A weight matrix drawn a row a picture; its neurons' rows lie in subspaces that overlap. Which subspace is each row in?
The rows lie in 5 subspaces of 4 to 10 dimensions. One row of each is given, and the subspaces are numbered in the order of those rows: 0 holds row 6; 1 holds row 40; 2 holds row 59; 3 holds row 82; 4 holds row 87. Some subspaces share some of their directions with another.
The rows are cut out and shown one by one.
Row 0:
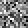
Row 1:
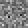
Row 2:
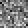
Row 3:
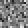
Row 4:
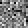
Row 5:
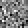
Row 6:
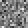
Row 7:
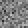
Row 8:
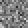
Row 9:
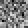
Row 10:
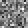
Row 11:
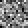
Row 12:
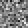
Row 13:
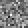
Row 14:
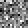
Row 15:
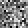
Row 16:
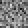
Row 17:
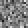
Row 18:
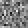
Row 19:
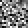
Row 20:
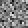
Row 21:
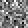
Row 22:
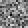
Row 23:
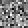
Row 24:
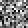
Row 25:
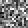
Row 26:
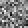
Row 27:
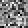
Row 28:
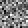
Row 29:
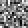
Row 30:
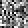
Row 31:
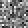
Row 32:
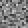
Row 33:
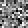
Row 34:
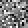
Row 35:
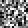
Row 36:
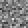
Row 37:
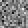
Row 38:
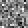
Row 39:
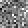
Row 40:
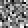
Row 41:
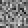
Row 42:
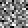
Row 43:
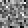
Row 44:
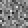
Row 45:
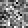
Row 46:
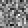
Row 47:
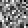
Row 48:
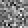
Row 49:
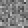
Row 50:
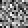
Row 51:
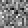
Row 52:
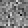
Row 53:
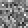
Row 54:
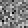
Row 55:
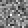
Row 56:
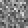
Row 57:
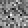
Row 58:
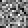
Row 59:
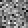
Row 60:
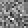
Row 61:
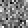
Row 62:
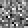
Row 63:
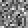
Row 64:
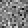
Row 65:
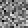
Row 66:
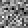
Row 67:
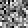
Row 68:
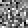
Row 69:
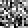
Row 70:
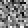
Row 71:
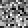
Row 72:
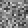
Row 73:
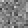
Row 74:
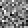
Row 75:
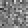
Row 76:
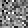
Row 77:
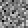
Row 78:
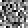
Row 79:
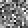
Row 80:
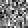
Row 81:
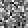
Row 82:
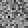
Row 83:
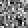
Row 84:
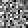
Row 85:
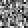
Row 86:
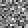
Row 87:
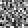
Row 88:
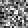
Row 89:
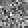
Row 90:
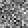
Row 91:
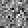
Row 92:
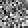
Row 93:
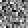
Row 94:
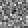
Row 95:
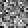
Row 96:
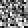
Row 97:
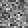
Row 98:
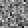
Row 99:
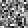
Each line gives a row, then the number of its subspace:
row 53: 3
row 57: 0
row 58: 4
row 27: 2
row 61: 3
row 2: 3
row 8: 3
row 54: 1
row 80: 2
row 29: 3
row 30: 3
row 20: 4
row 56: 1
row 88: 2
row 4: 3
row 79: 2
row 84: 0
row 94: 2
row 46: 2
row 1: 3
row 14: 3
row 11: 3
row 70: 1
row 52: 2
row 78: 4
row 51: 2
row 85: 0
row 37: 1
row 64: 2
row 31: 3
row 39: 2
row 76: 3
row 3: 1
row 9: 1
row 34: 2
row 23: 1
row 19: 2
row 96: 1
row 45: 2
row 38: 0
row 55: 4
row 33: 3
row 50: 4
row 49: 0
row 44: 3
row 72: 2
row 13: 4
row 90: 2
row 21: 3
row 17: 1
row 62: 3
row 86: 3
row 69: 4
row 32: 2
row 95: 3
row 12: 2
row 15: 2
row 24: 1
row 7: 1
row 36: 3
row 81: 3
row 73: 2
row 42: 4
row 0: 0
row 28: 1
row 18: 3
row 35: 2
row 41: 4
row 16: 4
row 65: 4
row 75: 3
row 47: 1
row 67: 3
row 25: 2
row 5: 4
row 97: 2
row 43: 1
